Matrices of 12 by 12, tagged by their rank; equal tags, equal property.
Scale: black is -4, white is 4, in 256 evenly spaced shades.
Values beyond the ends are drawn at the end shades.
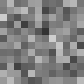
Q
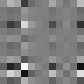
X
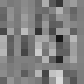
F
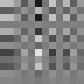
X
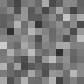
Q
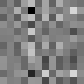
F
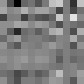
F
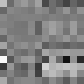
F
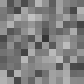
Q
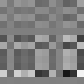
X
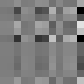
X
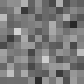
Q
